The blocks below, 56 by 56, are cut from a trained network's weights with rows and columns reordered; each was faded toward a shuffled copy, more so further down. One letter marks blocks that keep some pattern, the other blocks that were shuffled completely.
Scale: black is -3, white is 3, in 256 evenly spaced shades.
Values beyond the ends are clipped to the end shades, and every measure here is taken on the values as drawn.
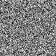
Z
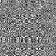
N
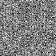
N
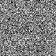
N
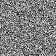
Z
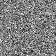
Z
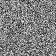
Z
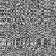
N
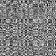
N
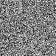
Z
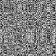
N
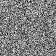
Z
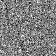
Z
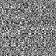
N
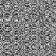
N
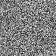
Z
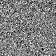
Z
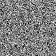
Z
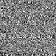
N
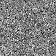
Z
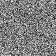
Z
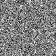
Z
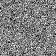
Z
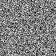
Z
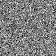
Z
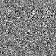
N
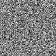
N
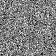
Z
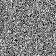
Z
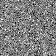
Z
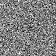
Z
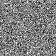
Z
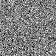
Z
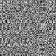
N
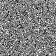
Z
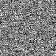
N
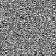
N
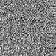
N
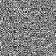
N
